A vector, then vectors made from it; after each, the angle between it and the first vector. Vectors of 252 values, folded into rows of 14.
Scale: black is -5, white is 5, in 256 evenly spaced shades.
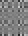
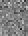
partly opposed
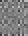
nearly parallel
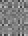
nearly parallel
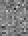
orthogonal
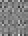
nearly opposite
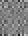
nearly parallel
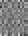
nearly opposite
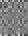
nearly opposite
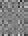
nearly opposite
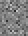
orthogonal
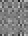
nearly parallel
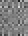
nearly parallel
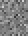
partly opposed
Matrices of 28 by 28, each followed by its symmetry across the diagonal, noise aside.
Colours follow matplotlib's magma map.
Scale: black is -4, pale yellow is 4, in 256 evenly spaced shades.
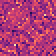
symmetric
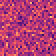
neither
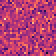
neither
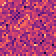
symmetric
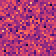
symmetric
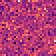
neither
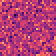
symmetric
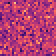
neither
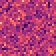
symmetric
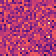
symmetric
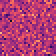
neither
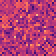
symmetric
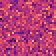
neither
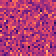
neither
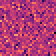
neither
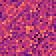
symmetric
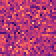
neither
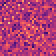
symmetric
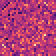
symmetric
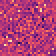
symmetric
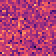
neither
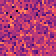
symmetric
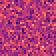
neither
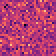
symmetric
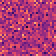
symmetric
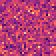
neither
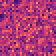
symmetric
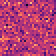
neither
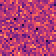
neither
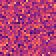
neither
